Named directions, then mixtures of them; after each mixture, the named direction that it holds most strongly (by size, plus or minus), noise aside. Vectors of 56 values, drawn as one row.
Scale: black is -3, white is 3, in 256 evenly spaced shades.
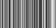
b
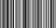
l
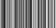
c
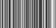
b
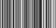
b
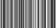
b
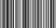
l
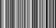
c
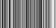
b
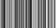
c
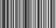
l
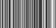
b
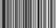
c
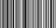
l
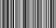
l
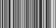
b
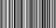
l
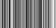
b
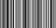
l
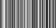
c
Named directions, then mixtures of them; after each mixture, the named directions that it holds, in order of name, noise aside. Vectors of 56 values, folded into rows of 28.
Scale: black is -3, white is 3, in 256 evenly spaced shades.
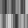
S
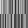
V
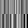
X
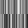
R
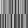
V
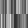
R, S, V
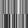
R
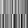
V, X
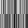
R, V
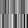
S, X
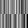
X
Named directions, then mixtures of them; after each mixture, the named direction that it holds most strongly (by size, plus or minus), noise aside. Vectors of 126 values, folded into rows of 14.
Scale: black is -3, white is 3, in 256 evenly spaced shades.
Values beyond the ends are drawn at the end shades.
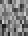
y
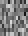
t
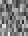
y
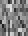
t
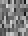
t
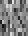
y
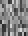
y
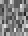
y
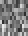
y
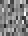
t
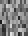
t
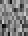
y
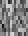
t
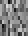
y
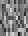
t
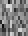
t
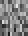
y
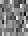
y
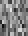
y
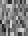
t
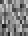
y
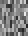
t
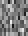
t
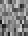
y
